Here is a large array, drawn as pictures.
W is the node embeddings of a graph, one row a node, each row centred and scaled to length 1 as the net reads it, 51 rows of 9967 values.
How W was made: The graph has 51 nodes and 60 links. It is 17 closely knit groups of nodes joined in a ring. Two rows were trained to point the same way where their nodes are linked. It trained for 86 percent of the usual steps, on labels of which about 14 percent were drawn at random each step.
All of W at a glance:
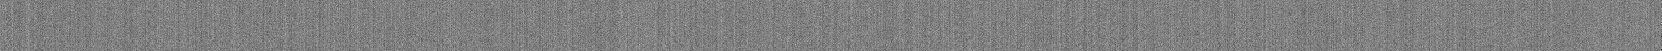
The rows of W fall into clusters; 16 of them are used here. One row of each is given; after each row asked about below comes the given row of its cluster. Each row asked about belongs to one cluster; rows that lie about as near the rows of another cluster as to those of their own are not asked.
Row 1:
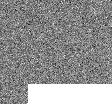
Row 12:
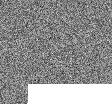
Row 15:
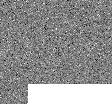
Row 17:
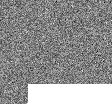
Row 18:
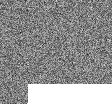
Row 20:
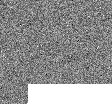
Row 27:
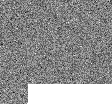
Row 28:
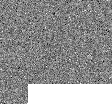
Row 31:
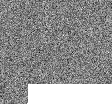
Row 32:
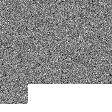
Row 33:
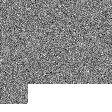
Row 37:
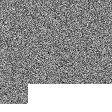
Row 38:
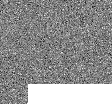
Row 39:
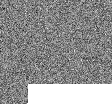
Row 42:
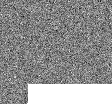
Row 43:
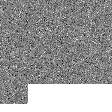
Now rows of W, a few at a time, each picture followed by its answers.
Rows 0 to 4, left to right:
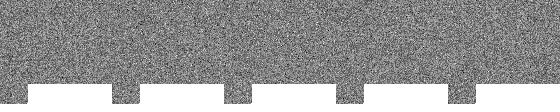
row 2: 1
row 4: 39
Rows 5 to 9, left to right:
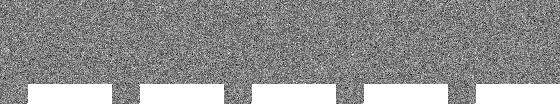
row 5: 33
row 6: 18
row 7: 31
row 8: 17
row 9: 39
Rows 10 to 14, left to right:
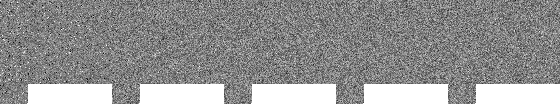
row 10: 15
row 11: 32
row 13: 15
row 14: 17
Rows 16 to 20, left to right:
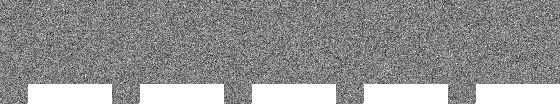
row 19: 42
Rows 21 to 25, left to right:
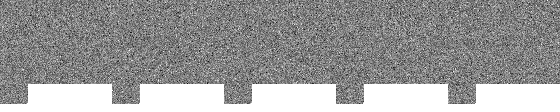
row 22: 43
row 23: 32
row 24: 38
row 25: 18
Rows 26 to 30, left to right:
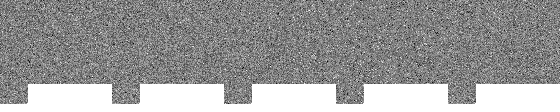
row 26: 1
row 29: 12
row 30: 37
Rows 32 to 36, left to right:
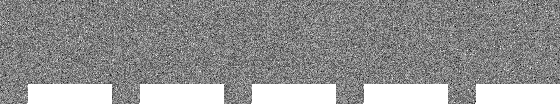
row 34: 31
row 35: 28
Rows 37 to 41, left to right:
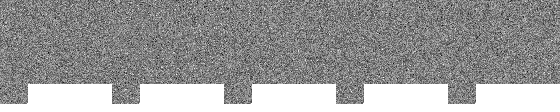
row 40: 20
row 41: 20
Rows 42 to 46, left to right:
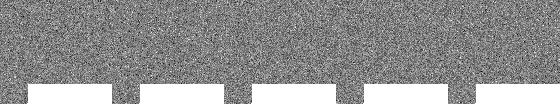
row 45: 27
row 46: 27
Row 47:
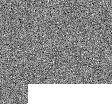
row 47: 33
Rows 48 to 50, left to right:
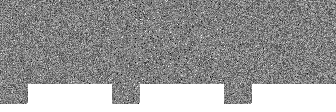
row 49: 12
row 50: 28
